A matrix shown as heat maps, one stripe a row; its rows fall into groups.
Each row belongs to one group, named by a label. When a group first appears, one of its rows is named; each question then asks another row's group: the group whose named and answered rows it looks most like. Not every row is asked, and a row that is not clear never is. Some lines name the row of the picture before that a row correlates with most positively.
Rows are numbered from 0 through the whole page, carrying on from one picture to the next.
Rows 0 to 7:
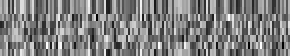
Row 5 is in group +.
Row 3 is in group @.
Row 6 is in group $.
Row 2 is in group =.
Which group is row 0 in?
$
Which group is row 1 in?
$
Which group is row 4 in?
@
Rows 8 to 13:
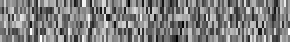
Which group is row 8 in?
+
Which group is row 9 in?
@
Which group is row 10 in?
$
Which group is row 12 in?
=
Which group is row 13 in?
+
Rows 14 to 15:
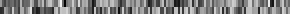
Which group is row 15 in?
@
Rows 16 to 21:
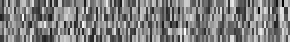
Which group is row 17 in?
@
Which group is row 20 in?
$
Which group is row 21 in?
@
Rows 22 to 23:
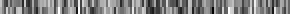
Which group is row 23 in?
=
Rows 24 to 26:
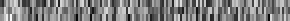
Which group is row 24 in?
@
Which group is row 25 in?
+
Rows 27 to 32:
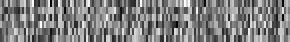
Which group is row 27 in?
$
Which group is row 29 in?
$
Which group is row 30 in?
+
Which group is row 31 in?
@
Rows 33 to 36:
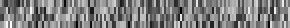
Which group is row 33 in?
=
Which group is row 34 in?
=
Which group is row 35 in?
@
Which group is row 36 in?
+
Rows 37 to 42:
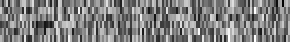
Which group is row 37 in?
$
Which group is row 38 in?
=
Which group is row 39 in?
$
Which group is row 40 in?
@
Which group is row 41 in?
=
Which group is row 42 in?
=
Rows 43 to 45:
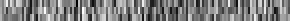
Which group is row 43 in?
+
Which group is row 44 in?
+
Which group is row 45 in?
=
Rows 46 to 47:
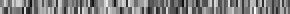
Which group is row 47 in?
=
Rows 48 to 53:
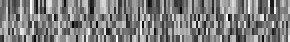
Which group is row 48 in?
=
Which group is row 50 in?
$
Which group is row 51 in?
+
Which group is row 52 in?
$
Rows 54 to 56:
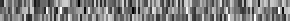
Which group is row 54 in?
@
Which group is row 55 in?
$
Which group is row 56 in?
=
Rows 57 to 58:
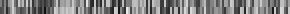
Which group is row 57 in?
@
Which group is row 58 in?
@
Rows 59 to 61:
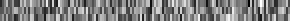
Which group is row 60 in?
@
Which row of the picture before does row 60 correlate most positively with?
57
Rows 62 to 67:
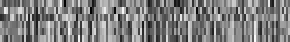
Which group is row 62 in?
=
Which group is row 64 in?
@
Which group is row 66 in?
=
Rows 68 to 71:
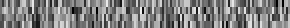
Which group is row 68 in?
$
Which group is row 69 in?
+
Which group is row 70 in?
@
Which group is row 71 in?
@
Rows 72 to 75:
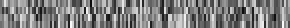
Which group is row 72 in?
+
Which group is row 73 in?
@
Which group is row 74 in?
$
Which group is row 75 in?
$
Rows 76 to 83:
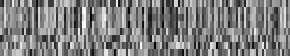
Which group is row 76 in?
@
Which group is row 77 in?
+
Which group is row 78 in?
+
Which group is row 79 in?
+
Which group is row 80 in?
=
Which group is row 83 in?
+
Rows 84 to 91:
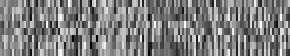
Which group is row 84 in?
=
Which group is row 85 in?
+
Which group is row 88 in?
@
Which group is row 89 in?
+
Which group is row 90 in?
+
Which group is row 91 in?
+
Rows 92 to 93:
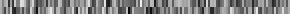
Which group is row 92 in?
$
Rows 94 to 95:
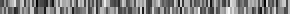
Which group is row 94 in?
@
